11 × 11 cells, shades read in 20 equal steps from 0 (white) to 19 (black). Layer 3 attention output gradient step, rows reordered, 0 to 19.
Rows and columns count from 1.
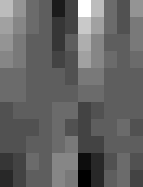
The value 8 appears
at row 1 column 2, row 1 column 11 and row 3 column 1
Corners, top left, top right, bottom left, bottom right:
5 8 16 14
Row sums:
104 113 118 120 127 128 134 137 135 141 145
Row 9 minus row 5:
2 2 0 0 -1 -3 4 4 0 0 0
